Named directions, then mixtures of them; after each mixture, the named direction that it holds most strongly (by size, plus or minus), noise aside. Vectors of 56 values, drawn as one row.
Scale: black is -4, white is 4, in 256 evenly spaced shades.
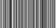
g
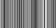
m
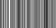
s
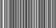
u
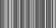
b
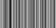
g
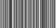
g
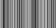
m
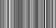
b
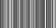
b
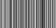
g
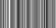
s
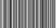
g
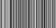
u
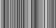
m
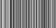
u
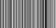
m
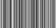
g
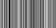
s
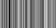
s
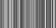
b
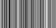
s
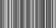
b
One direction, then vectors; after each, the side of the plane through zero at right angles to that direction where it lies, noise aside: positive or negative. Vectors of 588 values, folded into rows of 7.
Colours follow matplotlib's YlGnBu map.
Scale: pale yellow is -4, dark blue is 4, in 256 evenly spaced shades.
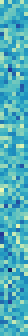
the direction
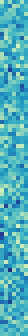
positive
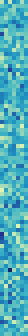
positive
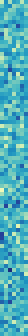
positive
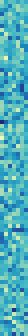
positive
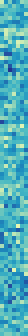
positive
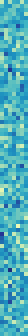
positive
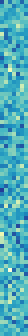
negative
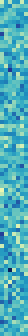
positive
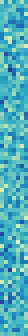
positive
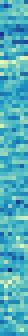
positive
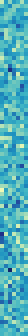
positive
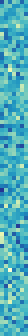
negative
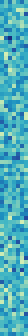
negative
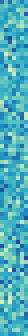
negative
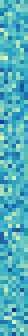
positive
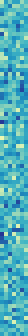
positive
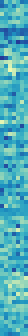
negative
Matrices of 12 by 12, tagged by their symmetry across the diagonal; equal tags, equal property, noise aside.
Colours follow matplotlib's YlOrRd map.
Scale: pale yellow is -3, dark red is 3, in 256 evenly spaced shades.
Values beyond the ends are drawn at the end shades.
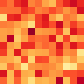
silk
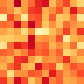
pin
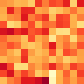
silk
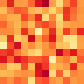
pin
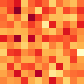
silk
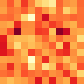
pin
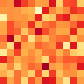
pin
